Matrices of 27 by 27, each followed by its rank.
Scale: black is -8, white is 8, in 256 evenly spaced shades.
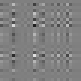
one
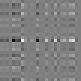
one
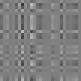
one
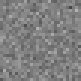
full rank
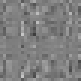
three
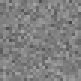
full rank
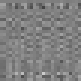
three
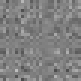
three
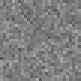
full rank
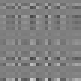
one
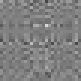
three
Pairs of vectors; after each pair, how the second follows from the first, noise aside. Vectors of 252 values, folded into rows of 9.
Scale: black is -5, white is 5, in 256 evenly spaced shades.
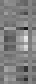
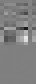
partly zeroed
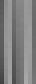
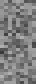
shuffled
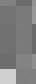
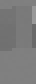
partly zeroed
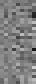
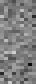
shuffled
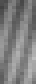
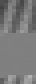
partly zeroed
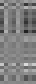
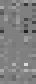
partly zeroed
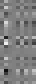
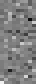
shuffled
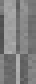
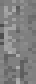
partly zeroed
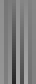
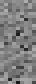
shuffled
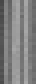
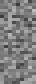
shuffled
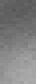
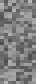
shuffled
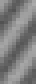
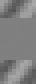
partly zeroed
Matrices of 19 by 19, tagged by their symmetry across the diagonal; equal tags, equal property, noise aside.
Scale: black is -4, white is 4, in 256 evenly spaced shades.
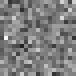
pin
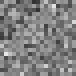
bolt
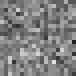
pin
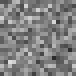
pin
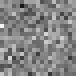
pin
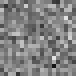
pin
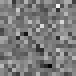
pin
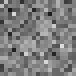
bolt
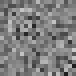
bolt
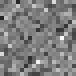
bolt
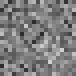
bolt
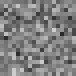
pin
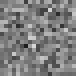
pin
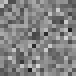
bolt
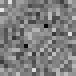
bolt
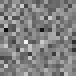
pin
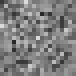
bolt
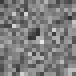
bolt
